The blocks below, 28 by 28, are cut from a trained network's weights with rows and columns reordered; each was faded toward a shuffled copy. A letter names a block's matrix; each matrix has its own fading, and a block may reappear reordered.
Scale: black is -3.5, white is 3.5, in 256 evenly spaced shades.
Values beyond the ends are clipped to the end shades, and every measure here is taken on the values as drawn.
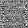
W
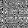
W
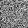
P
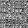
W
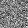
P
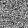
P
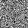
P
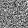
P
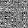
W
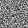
P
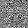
W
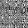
W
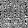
W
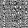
W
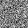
P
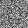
P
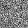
P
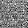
W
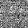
W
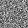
P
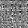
W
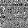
W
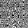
W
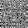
W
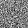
P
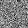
P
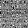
W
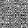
W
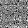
W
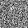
P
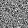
P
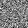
P
